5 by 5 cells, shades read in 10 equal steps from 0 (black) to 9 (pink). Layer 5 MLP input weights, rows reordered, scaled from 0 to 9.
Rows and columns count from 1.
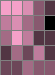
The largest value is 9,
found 3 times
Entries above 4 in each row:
4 4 3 2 3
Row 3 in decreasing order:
9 7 6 3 3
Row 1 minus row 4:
6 3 4 -2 0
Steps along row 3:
up down down same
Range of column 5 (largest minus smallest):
5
